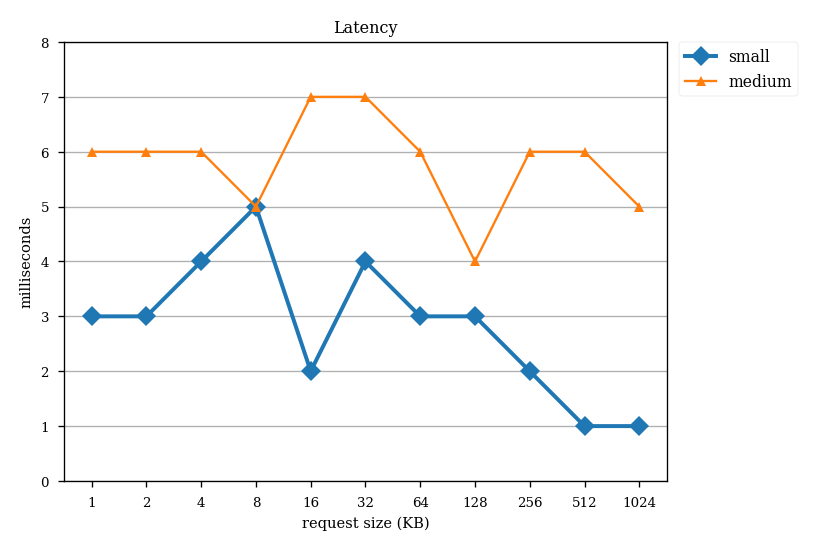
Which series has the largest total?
medium
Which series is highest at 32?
medium
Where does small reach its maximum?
8
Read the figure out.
Title: Latency
x-axis: request size (KB), ticks 1 2 4 8 16 32 64 128 256 512 1024
y-axis: milliseconds, ticks 0 1 2 3 4 5 6 7 8
Legend: small, medium
Values:
small: 3 3 4 5 2 4 3 3 2 1 1
medium: 6 6 6 5 7 7 6 4 6 6 5
